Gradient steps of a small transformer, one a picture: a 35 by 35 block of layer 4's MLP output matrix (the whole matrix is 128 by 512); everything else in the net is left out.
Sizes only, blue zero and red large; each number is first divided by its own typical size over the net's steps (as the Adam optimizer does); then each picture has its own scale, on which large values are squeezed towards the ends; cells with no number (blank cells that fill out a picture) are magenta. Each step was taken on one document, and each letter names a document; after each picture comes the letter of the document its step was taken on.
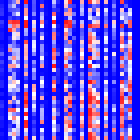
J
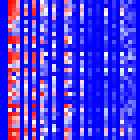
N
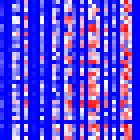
J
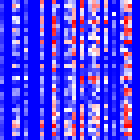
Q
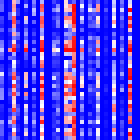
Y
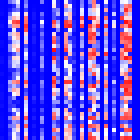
J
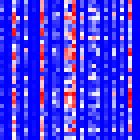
Y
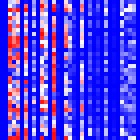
N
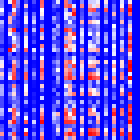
Y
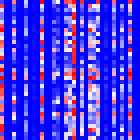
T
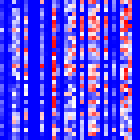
Q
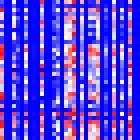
T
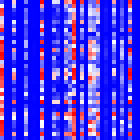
T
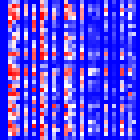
N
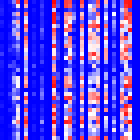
J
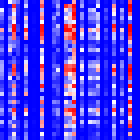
Y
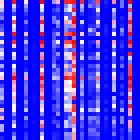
Y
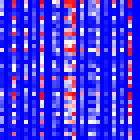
Y
